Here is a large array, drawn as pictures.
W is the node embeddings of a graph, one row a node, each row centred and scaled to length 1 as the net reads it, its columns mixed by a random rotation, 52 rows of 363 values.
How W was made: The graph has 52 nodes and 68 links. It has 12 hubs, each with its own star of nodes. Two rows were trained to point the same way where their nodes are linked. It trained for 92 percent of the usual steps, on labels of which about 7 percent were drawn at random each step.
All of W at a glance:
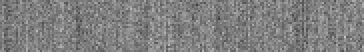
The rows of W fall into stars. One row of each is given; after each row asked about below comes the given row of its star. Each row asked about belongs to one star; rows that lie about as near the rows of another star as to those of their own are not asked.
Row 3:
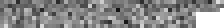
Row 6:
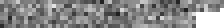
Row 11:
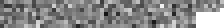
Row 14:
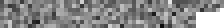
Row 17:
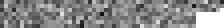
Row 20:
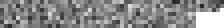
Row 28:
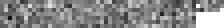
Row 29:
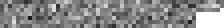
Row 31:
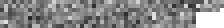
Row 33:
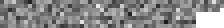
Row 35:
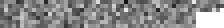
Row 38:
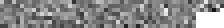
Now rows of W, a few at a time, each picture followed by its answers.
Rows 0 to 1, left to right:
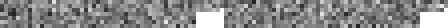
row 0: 31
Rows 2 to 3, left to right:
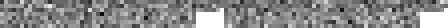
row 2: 17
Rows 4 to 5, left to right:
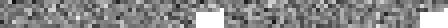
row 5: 28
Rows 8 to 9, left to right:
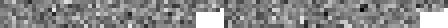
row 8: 29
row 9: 17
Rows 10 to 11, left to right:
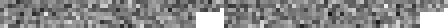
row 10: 14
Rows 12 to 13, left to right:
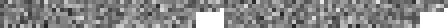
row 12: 11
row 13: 35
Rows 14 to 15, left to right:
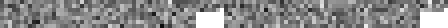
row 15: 3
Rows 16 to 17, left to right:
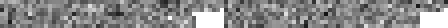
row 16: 6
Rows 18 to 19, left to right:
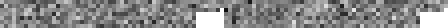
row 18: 29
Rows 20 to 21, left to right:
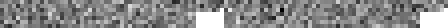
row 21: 29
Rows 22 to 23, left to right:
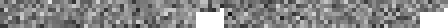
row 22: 38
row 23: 3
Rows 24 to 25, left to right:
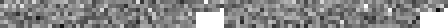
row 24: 31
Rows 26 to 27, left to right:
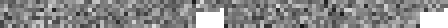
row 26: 28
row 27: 11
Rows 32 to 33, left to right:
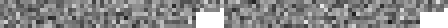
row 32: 31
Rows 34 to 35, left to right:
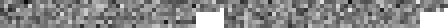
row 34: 33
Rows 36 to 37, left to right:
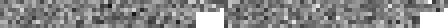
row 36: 35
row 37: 17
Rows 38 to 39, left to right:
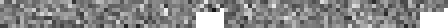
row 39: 28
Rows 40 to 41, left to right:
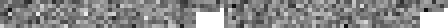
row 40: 33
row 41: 14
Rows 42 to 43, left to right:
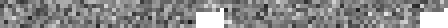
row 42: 29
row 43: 31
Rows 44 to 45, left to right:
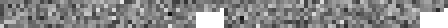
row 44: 20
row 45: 38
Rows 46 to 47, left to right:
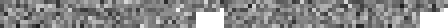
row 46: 17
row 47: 38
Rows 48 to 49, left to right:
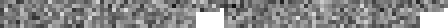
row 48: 35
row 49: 3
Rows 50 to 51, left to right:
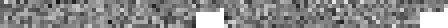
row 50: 3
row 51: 20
